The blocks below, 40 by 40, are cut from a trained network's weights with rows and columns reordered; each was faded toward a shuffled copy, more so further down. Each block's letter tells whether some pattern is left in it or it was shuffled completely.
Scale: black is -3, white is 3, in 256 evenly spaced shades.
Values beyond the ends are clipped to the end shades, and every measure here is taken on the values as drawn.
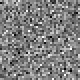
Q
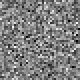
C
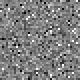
Q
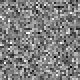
Q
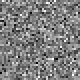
Q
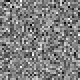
C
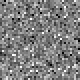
Q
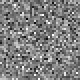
Q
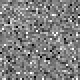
Q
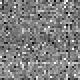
C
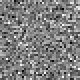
C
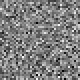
C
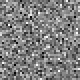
Q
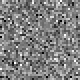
Q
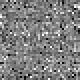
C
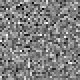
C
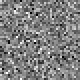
Q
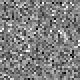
Q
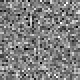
Q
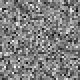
Q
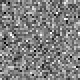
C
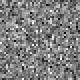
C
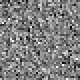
Q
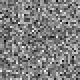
Q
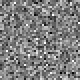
C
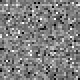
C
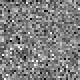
Q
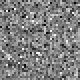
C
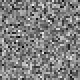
Q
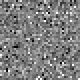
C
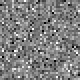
Q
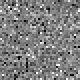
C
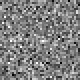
Q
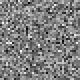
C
